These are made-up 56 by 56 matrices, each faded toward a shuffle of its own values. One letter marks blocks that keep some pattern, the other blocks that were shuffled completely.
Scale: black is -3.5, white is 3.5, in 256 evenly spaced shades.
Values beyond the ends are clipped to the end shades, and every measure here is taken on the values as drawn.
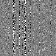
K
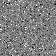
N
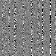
K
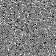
N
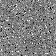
N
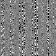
K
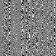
K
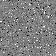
N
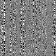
K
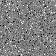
N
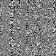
K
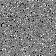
N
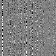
K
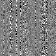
K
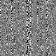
K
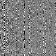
K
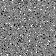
N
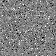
N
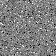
N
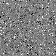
N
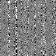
K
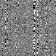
K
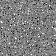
N
